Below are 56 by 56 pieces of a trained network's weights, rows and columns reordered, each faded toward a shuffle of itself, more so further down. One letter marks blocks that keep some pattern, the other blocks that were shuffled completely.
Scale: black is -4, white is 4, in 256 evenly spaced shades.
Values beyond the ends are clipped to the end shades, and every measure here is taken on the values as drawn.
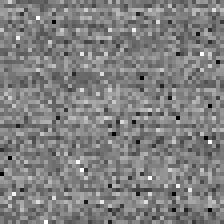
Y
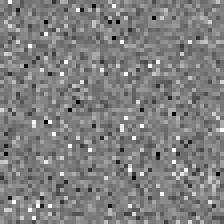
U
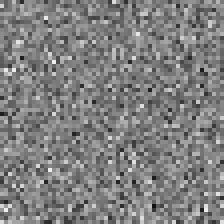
Y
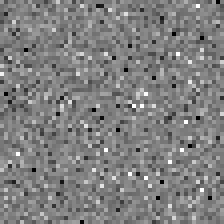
U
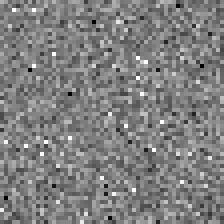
U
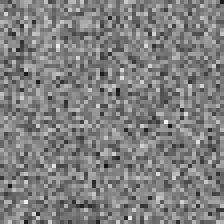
Y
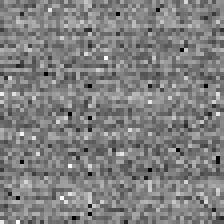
Y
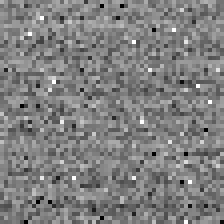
Y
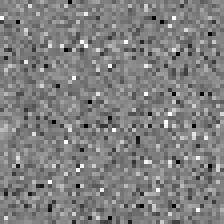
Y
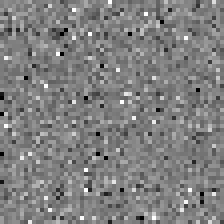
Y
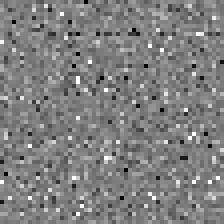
Y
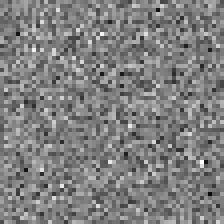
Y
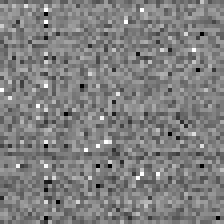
Y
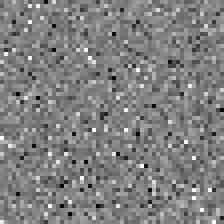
U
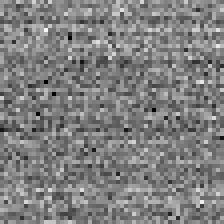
Y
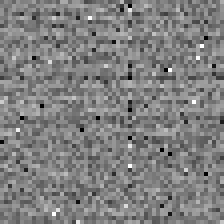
Y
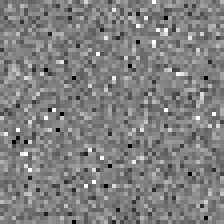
U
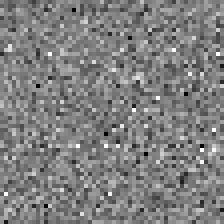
Y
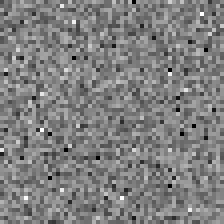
U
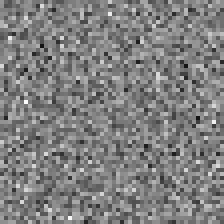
U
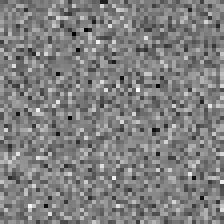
U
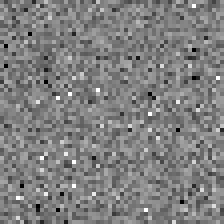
U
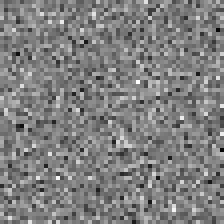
U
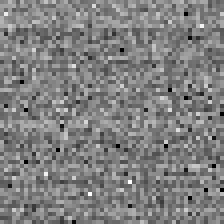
Y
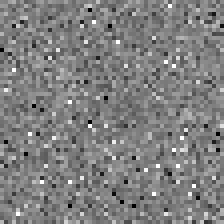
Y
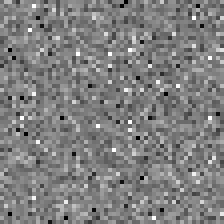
U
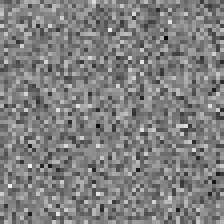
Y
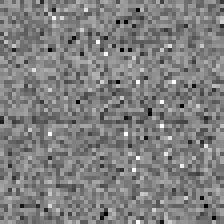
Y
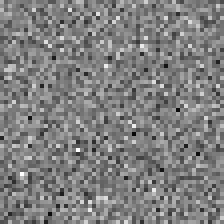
U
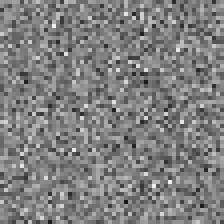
U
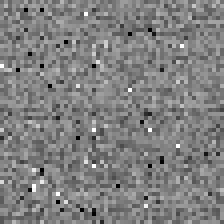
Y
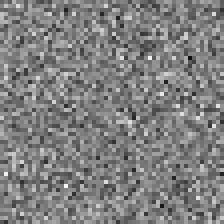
U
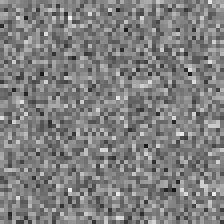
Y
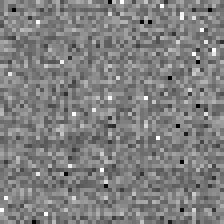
Y
